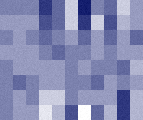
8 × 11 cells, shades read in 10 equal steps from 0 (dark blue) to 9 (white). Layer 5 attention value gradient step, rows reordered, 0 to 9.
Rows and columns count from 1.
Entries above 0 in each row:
10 11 11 11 11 11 11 11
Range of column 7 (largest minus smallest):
9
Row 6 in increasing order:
3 3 4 4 4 4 4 5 5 5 5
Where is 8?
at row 8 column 4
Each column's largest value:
5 5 5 8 7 7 9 7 6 7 6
